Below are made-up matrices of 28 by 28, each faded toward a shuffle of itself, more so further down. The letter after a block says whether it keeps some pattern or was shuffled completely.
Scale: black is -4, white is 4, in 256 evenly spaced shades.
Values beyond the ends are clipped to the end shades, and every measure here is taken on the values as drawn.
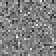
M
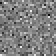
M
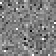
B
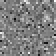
B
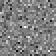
M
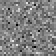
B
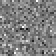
B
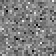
M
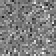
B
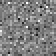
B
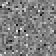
B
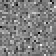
M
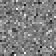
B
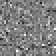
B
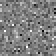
M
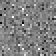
M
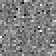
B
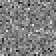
M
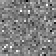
M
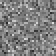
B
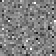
B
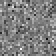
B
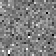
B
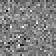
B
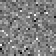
M
